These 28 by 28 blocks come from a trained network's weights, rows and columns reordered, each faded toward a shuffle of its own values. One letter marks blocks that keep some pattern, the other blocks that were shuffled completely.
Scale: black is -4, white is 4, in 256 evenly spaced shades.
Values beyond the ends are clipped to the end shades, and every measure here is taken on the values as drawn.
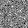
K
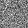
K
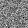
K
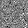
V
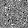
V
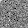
K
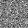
V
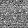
V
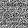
V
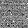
V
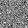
K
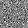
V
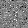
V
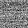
V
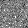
K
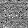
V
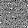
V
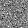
K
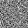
V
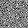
K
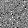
K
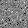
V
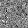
V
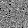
V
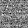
V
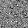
K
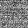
V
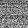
V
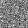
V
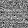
V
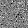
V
